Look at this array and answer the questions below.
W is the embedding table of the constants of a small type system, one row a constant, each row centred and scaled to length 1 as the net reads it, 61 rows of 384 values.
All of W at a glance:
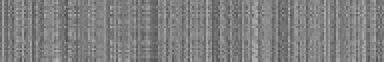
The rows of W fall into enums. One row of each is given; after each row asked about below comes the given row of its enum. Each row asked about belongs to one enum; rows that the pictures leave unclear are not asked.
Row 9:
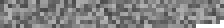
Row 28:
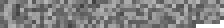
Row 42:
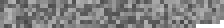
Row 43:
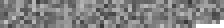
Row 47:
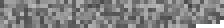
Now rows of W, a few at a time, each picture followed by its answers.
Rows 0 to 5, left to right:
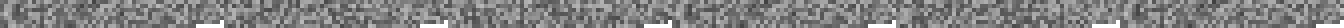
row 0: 28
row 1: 9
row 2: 47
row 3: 28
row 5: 28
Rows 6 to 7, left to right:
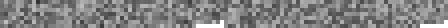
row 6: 43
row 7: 42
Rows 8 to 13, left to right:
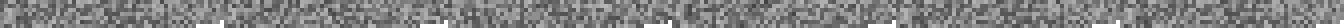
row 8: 42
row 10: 47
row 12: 42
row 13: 42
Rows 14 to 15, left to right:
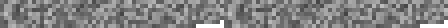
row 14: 28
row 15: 28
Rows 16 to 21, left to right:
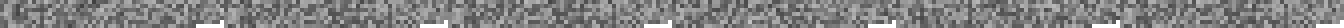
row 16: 28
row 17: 42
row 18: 42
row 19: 9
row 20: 47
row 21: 42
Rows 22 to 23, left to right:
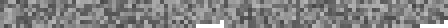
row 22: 42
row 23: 47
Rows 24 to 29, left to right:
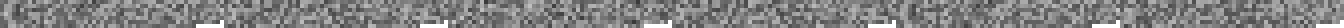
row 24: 28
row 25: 9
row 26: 43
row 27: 9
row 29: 42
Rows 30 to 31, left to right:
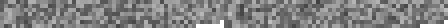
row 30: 42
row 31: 28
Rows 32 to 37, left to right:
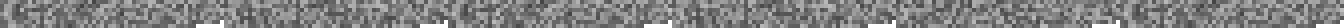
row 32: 28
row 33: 47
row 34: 28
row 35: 47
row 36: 9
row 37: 28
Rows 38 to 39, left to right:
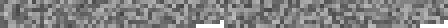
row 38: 28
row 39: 9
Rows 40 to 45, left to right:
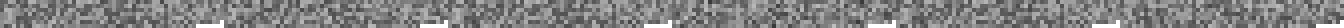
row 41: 9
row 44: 42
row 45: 47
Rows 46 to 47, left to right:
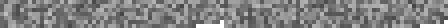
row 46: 28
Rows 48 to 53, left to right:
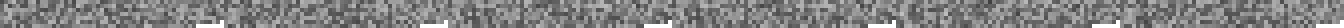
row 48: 9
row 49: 42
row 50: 47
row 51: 47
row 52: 28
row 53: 42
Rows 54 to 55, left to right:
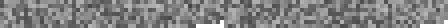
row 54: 47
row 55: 42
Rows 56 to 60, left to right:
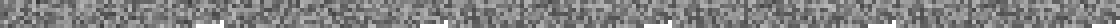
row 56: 43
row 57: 9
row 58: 47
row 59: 47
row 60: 47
